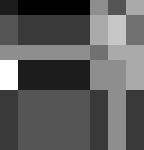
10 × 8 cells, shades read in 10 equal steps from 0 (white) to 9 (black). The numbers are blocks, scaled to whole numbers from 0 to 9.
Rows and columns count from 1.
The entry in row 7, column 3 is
6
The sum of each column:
52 67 67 67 67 51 37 50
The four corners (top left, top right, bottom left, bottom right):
8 3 7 7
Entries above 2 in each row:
8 7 7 8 7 7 8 8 8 8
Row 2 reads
6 7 7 7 7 3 2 5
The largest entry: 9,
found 4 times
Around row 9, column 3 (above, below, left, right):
6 6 6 6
